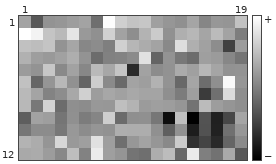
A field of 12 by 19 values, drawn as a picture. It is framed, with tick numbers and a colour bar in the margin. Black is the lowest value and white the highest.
The halves do not mirror each other. Values change most from cell to cell in the bottom right. An odd patch, lower than its surroundings, sits in the bottom right. The bottom right is the ninth with the lowest average. No single row or column stands out from its neighbours. The ninth with the highest average is the top left.
